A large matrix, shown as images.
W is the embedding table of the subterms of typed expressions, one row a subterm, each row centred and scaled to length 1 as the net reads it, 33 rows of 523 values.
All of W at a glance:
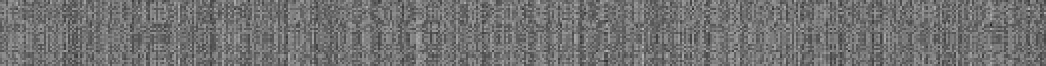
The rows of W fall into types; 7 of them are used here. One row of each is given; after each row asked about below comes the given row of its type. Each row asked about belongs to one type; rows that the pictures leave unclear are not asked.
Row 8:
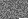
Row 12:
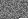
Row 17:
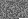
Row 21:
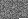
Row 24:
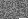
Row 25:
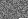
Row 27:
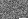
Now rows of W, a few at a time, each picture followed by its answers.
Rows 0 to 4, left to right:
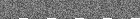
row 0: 21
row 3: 24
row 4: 12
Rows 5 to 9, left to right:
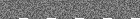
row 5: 8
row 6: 25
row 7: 8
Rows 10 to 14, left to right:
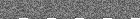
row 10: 24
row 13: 21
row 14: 25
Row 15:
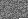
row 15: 21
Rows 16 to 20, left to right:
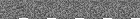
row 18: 21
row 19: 17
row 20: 17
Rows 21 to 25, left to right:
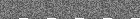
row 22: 24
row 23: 25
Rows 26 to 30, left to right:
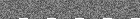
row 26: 8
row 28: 27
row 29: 12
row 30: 24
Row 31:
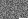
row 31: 25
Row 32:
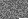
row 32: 8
